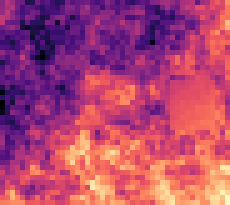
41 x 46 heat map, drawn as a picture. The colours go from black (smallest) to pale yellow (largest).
The middle right is the calmest part. In the middle right lies a patch that is calmer than the rest. The field is mottled with small blotches. Values rise toward the bottom right. Neither half mirrors the other.
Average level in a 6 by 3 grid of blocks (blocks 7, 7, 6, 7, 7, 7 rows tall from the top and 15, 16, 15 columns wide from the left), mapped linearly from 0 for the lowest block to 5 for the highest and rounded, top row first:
012 | 012 | 033 | 133 | 244 | 345
